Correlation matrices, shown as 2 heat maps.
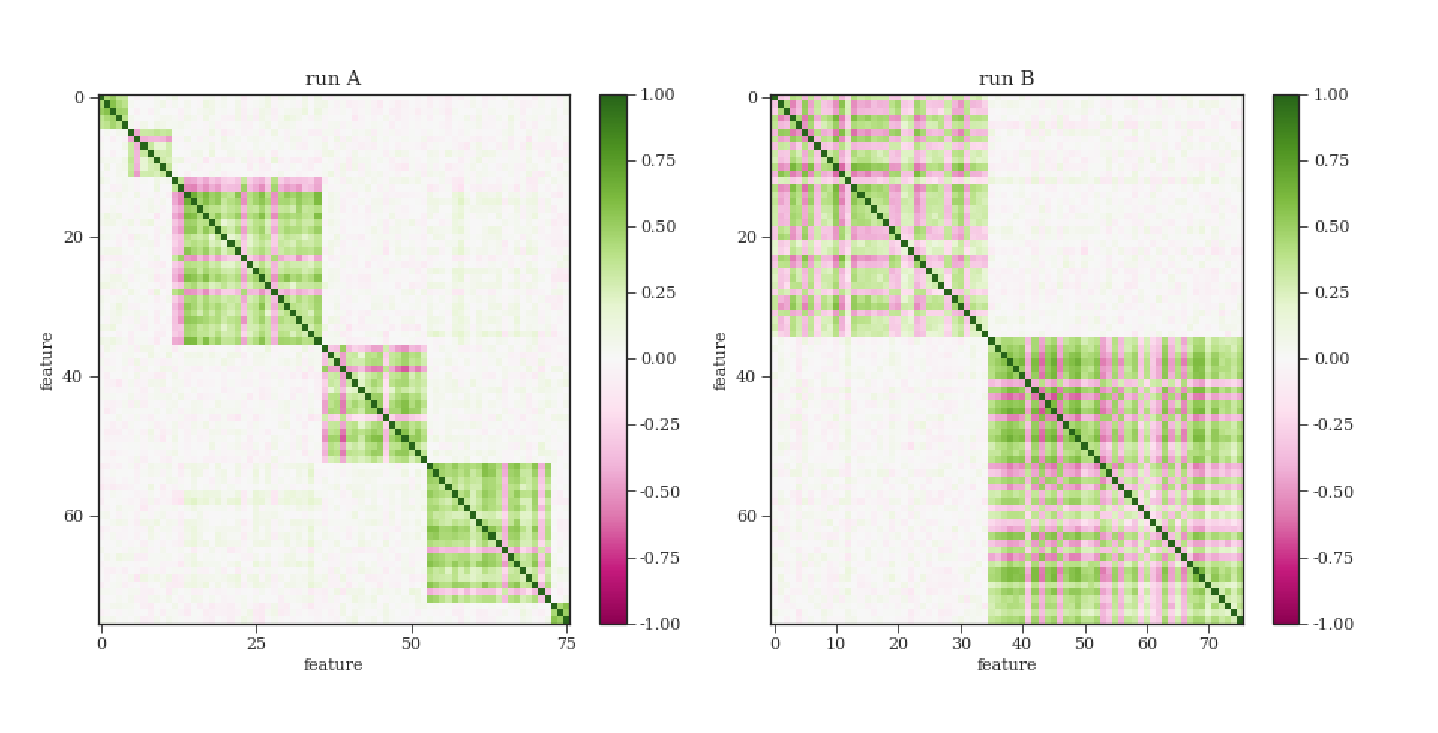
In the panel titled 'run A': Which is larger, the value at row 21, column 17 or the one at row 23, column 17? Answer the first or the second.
the first
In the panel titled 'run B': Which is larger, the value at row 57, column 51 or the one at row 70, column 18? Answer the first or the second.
the first
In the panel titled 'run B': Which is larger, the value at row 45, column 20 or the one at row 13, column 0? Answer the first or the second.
the second
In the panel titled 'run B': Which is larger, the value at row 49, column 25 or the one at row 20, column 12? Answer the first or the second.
the second
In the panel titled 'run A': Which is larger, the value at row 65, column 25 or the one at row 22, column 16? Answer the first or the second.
the second
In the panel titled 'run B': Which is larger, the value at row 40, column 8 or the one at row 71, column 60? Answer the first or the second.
the second
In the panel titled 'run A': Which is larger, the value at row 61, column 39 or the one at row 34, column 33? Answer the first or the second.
the second
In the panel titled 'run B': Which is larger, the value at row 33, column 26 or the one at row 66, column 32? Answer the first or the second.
the first
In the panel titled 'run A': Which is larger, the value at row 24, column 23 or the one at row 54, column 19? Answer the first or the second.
the second
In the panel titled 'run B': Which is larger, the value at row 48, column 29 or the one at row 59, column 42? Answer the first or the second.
the first
